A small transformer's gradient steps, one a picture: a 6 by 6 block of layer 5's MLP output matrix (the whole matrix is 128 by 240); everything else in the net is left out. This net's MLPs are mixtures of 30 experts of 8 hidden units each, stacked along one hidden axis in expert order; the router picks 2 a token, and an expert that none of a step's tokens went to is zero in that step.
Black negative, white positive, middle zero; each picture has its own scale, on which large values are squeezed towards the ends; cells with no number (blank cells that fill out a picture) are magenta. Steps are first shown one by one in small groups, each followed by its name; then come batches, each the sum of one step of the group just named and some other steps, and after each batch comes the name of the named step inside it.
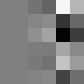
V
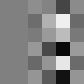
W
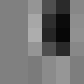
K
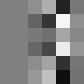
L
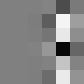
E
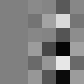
W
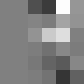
V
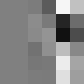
V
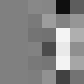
K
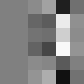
L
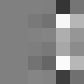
V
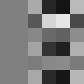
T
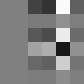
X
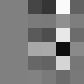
X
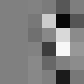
T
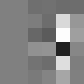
X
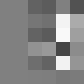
X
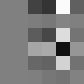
X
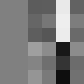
X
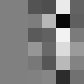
X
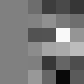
X
